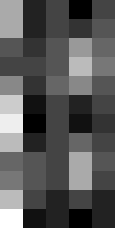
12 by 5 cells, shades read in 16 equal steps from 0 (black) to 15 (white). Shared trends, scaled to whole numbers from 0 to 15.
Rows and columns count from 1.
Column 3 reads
4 4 5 5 6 4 4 4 4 4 2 2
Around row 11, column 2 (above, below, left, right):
5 1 11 2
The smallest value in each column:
4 0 2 0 2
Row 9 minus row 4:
2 1 -1 -1 -2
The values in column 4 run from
0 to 11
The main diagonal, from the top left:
10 2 5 11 5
